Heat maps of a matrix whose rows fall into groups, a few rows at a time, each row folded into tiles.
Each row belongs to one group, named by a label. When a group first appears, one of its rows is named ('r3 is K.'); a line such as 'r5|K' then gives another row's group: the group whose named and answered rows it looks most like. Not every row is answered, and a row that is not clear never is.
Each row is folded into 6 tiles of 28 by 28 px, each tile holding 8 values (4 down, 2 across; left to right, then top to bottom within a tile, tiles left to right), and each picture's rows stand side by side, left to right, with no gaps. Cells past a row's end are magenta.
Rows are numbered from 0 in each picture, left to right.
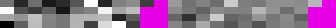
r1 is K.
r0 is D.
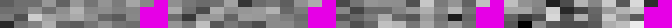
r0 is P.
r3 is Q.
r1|K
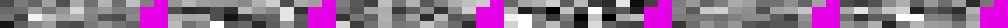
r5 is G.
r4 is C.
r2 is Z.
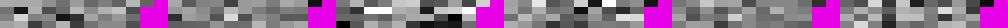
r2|C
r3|Q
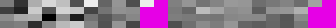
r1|C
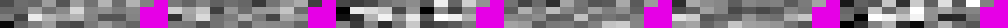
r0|P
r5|P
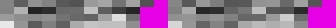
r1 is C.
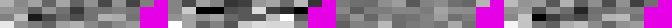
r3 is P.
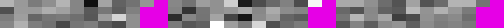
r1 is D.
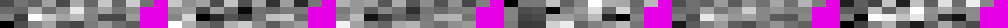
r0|P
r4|P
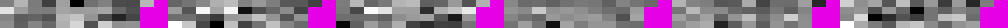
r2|C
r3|G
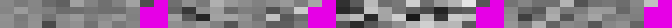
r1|Z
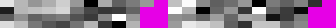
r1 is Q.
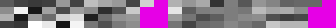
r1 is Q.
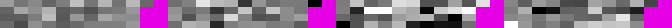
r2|C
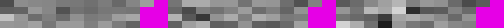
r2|G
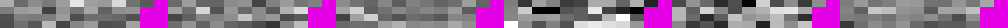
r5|C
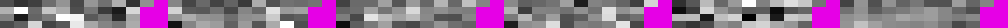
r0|G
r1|D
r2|P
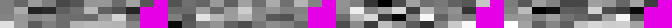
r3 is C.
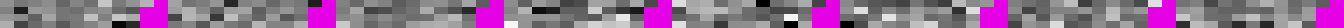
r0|Z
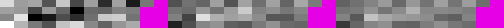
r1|P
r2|P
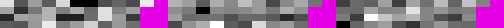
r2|P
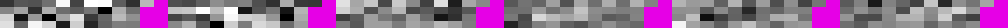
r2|Q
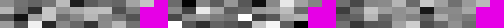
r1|Z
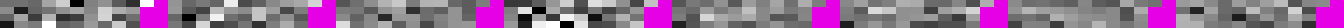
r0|D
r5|C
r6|G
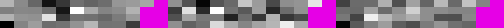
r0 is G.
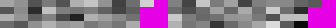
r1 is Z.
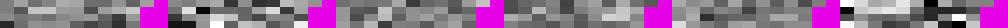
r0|C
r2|K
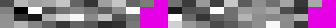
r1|Z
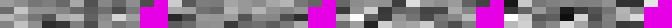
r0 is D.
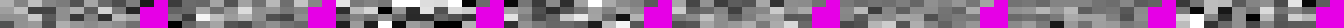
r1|P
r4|D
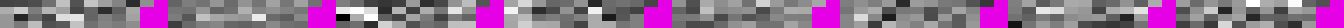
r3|Q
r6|C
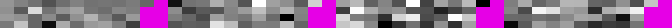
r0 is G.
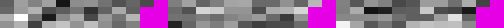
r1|C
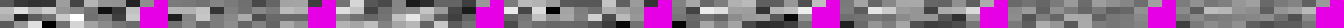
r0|G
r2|Q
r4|C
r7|C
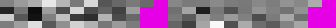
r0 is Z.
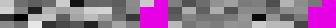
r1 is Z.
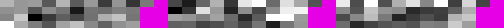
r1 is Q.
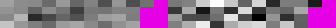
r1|Z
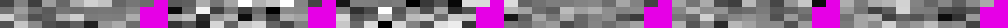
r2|K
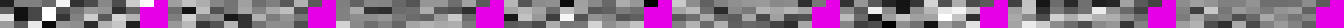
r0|K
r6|Q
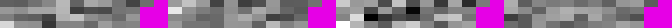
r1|Q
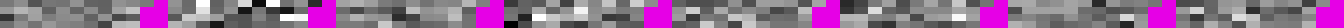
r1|Q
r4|G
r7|G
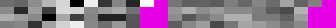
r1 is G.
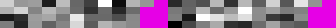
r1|P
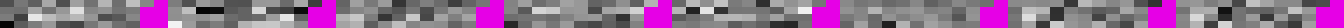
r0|P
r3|C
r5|G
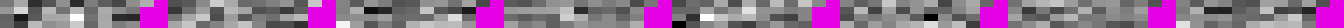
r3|G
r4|P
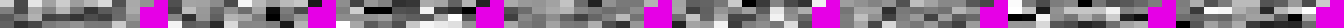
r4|D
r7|C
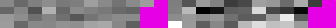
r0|Z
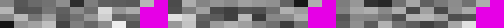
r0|D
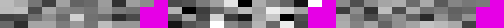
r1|D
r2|Z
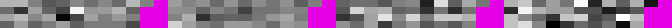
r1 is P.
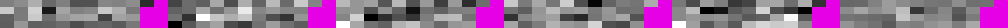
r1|P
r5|G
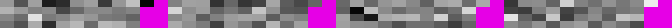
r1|Q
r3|K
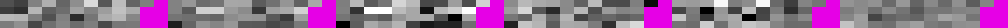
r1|C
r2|C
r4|Z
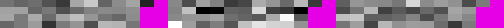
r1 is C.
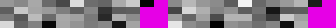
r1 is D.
